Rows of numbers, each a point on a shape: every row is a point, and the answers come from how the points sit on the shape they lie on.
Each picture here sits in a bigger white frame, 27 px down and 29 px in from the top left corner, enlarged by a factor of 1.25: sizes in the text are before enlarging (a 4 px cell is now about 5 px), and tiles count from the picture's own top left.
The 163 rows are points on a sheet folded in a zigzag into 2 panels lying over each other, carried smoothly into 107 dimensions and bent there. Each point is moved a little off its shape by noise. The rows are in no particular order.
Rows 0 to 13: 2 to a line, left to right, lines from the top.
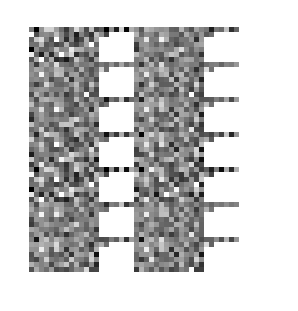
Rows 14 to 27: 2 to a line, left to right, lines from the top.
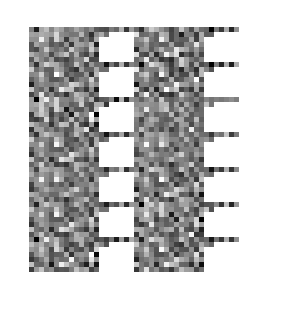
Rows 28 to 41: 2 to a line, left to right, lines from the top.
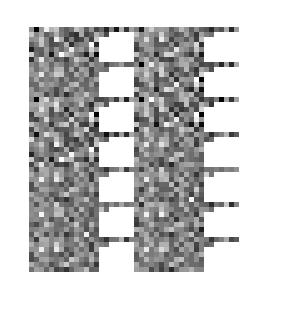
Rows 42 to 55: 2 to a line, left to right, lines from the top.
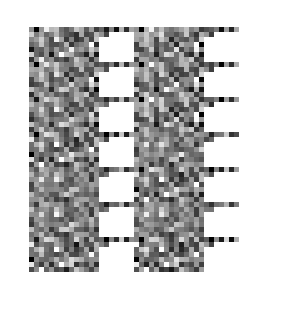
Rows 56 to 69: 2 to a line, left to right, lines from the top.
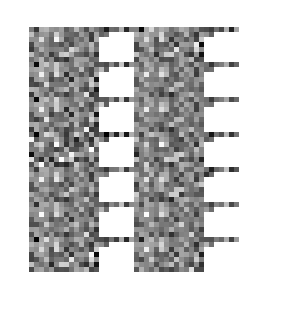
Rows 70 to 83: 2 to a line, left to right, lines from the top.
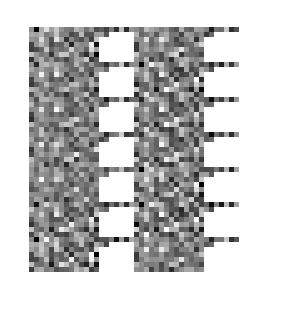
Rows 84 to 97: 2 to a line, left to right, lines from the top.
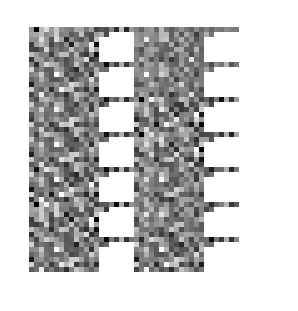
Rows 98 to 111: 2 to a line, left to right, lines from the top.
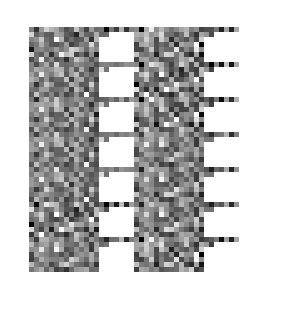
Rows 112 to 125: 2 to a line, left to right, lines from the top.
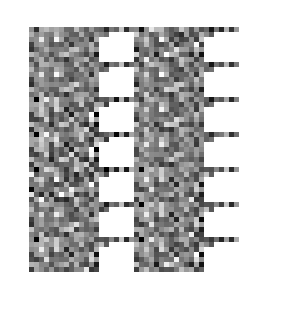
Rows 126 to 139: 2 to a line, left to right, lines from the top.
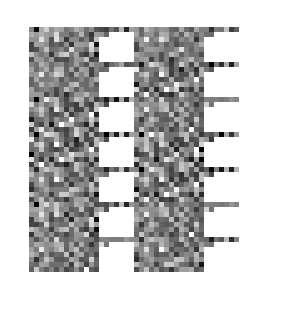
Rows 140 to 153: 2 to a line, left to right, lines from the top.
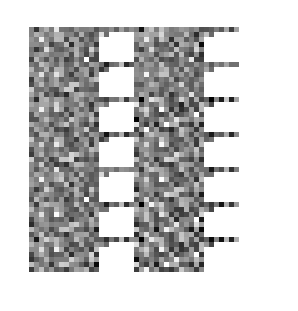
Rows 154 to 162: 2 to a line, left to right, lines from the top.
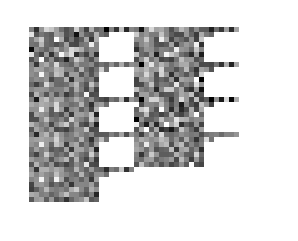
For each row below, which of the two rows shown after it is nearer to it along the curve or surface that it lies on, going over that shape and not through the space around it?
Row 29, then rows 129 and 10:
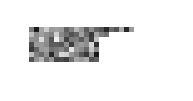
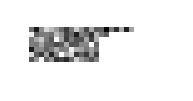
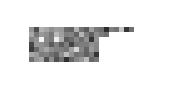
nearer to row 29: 129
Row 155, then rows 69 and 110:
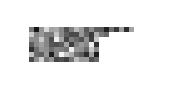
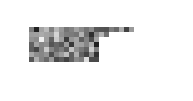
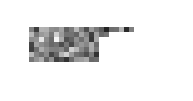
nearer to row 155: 110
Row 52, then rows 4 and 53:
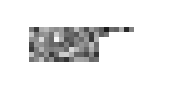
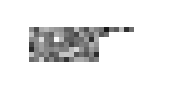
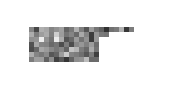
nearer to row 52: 53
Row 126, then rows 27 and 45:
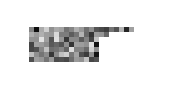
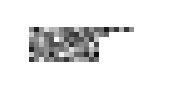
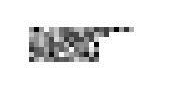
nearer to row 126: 45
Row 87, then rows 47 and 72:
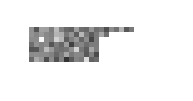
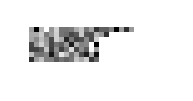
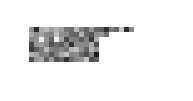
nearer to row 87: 72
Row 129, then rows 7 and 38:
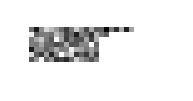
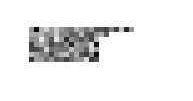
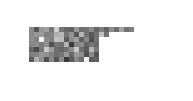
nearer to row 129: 7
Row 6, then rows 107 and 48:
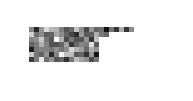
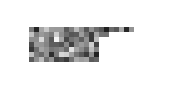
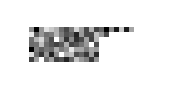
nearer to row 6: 48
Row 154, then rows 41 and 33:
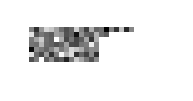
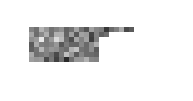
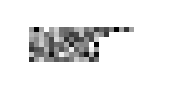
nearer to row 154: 33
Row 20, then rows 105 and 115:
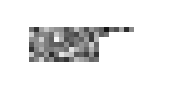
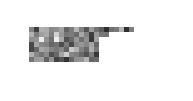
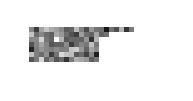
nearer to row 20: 105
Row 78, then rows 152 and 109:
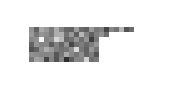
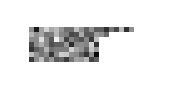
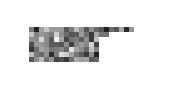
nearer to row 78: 152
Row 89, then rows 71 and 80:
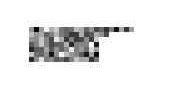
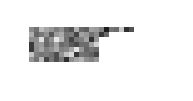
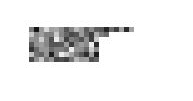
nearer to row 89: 80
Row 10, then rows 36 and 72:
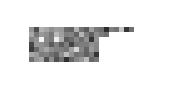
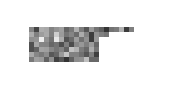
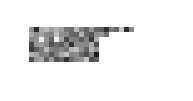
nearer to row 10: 72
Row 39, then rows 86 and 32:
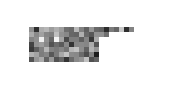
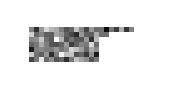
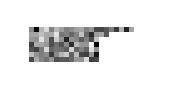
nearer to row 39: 86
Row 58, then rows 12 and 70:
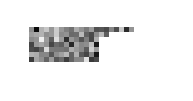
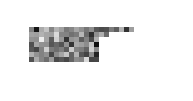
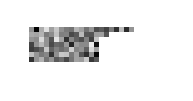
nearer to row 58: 70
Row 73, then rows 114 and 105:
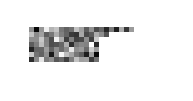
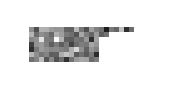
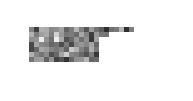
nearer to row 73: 114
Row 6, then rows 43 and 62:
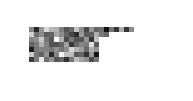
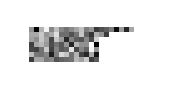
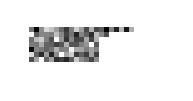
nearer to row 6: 62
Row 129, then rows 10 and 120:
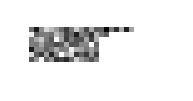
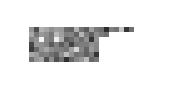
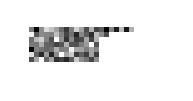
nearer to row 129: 120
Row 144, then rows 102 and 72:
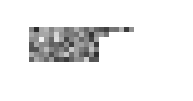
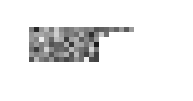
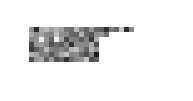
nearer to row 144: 102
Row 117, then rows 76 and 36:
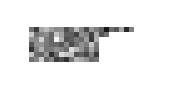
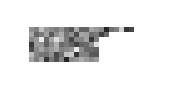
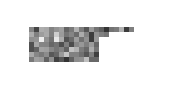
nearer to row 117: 36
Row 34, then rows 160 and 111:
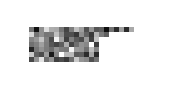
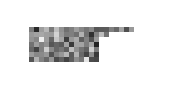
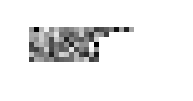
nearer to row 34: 111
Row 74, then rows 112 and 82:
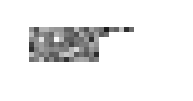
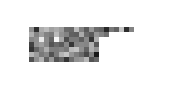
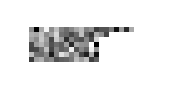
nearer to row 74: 112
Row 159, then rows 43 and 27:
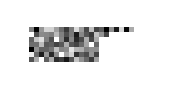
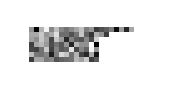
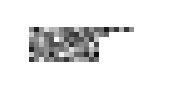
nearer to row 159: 27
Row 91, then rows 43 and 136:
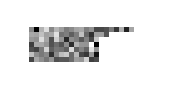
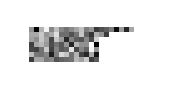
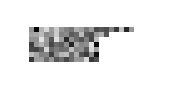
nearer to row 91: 43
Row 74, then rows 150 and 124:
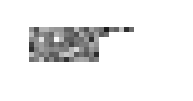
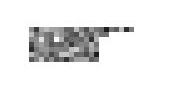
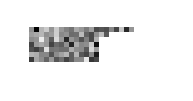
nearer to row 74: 150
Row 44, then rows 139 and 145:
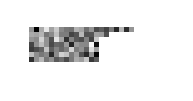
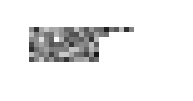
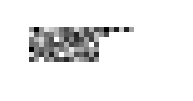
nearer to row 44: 139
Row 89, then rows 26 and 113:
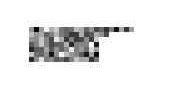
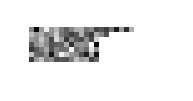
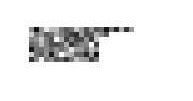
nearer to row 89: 113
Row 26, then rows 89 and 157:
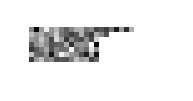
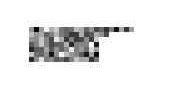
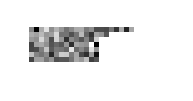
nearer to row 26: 157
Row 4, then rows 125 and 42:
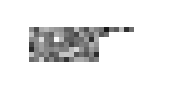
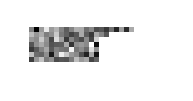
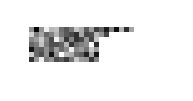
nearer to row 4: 42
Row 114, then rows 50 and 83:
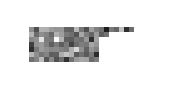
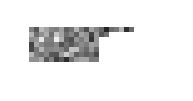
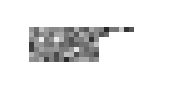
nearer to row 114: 83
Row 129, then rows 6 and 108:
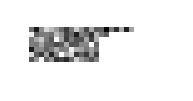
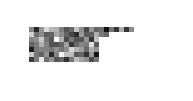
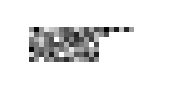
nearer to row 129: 108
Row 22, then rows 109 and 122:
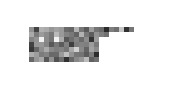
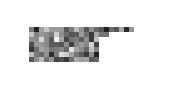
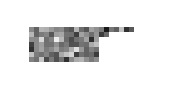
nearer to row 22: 122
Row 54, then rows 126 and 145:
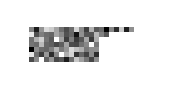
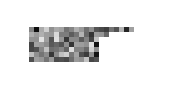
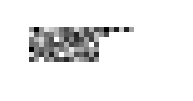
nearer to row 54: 145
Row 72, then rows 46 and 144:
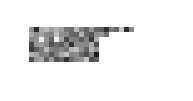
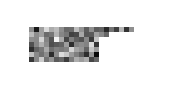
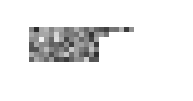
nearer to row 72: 46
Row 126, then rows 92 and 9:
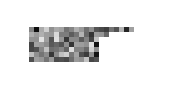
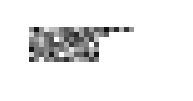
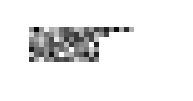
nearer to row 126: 9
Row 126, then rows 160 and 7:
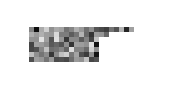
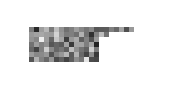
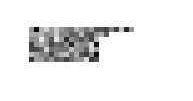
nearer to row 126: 160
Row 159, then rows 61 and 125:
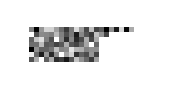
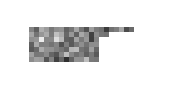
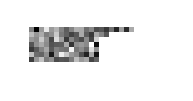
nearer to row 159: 125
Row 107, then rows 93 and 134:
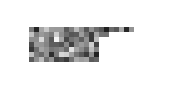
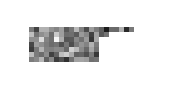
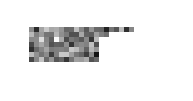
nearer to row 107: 93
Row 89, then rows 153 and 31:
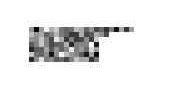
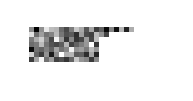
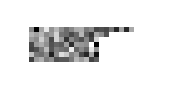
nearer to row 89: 153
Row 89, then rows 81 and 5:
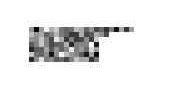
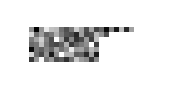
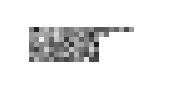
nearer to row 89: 81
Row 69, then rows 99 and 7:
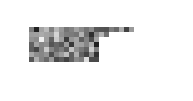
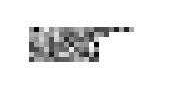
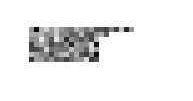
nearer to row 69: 99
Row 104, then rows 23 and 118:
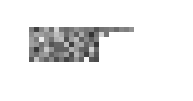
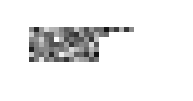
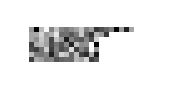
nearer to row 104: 118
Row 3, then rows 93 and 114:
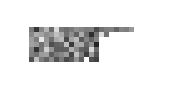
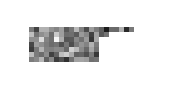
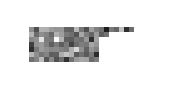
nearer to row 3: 93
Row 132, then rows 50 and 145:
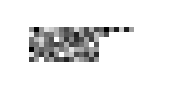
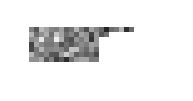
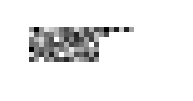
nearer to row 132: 145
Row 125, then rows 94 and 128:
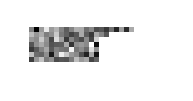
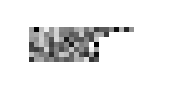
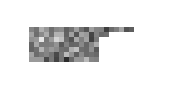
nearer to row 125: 94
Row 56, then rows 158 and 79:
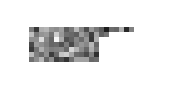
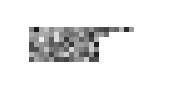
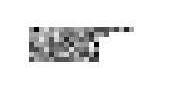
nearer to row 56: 158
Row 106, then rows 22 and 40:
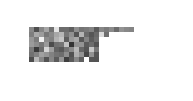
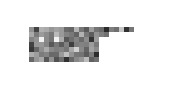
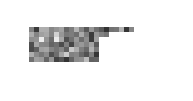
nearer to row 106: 22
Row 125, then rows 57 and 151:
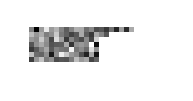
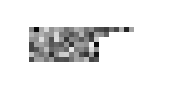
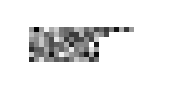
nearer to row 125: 57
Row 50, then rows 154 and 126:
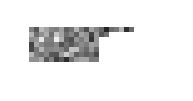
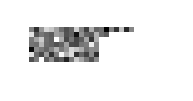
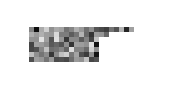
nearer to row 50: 126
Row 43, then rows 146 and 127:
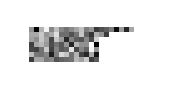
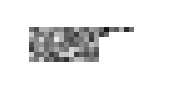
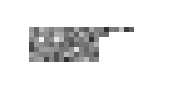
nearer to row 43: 146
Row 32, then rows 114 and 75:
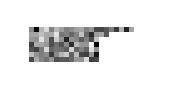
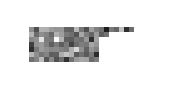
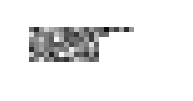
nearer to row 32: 75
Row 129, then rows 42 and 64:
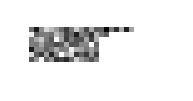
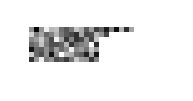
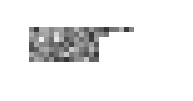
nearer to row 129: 42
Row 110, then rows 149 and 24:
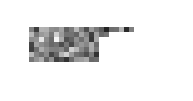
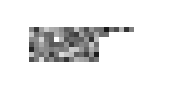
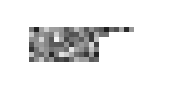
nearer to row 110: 24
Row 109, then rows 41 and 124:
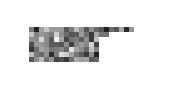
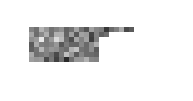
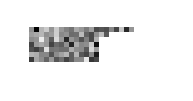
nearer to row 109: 41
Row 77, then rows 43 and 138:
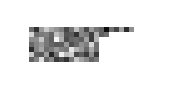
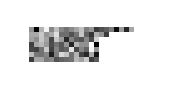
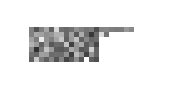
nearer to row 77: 43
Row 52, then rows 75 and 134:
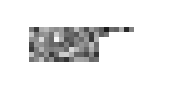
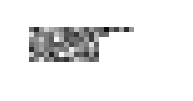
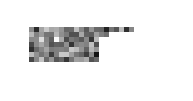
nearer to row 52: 75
